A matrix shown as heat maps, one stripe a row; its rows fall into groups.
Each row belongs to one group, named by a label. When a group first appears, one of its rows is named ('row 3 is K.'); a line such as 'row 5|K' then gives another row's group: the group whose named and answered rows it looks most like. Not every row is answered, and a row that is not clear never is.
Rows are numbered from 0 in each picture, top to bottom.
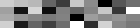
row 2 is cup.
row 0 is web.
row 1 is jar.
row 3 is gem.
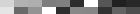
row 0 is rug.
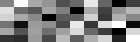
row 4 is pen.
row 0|rug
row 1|cup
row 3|gem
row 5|jar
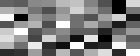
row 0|pen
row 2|gem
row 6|web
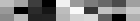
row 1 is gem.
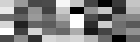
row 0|pen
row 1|jar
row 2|pen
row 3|gem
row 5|pen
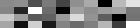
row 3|jar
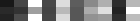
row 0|jar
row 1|jar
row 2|jar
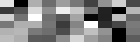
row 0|gem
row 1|pen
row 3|rug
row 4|rug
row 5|rug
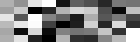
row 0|web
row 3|web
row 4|jar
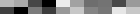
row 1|gem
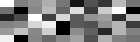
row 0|cup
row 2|jar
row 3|web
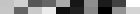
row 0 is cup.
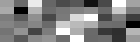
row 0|web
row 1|gem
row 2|rug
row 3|rug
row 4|pen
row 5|pen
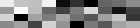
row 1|rug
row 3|cup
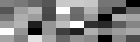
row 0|rug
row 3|pen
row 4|cup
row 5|web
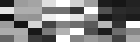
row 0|pen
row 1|rug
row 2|pen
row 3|jar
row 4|pen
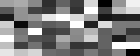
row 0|cup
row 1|cup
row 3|gem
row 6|cup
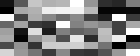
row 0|pen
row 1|pen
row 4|jar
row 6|pen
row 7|cup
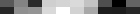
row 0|pen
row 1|pen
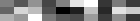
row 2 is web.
